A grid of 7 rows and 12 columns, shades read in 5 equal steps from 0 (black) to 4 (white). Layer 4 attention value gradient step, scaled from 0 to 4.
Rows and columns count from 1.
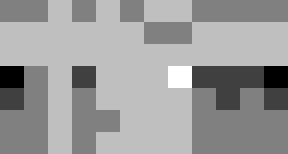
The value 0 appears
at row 4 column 1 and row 4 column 12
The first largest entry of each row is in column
3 1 1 8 3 3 3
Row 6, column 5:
2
